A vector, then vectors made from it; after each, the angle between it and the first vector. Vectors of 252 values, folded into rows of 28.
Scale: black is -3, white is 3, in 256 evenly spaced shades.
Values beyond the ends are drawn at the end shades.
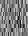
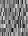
nearly parallel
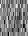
partly aligned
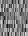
orthogonal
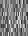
nearly opposite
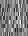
nearly opposite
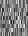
nearly opposite
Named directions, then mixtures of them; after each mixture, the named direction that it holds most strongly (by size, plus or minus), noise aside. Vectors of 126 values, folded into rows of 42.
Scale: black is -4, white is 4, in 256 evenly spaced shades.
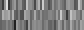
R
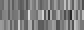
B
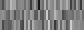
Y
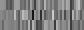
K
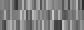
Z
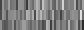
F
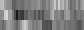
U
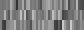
Z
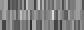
Z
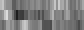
U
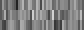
Z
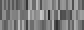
B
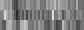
U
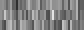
Z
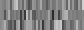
Z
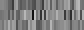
K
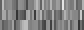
F
